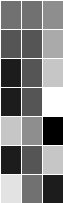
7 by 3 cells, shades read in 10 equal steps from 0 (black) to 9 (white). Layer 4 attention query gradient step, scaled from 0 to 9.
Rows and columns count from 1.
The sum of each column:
25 25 35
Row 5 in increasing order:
0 5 7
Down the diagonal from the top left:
4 3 7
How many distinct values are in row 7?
3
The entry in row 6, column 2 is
3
